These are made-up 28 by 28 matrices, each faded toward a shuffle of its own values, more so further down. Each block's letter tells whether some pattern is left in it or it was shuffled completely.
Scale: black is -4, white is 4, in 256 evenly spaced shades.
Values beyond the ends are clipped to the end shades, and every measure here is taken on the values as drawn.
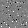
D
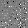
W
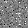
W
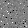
D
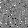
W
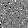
D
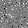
D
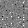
W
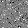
D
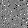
W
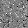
W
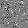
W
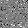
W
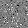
W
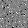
D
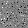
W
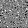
D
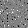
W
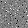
D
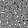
D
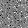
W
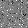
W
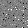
W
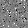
W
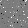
D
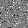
D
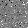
D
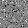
D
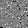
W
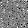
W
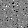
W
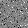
D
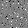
D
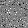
D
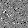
D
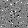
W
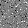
D
